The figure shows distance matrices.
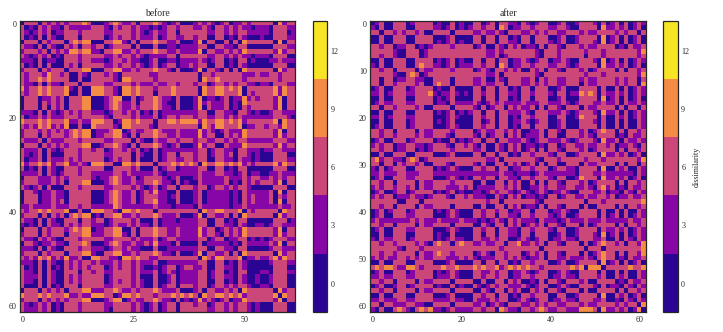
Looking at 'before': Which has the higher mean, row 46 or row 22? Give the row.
22
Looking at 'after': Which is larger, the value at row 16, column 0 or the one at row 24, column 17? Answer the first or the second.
the second
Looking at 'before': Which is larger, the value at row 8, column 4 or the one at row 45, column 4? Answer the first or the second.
the first
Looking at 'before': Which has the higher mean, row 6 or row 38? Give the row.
6
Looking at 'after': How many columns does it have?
62
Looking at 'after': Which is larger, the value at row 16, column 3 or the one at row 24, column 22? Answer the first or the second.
the second
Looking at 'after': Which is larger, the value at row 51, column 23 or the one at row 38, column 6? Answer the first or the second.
the first
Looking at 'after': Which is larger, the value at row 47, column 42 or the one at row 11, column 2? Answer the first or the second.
the second
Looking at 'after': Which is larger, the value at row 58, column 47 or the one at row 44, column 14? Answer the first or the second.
the first
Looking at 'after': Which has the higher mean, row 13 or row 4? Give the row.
13
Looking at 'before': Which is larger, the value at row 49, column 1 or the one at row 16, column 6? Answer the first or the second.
the first
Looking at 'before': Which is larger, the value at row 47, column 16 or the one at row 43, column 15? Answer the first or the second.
the second
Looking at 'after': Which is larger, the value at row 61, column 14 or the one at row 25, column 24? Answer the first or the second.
the second
